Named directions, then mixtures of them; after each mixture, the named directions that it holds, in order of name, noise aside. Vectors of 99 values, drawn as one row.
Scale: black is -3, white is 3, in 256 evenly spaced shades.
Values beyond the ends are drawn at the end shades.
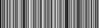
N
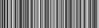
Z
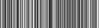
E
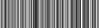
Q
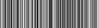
E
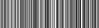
Q, Z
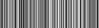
E, Z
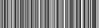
Q, Z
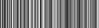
E, N, Z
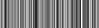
Q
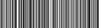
E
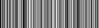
N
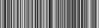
E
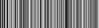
N, Z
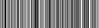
E, Q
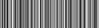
Z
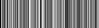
E, N, Z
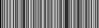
N
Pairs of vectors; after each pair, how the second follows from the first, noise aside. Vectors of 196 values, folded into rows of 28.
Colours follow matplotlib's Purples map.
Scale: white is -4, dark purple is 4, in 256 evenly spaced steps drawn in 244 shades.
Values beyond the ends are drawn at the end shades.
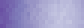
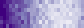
scaled up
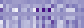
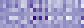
reversed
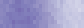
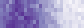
scaled up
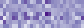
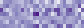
reversed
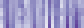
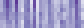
reversed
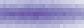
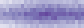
reversed
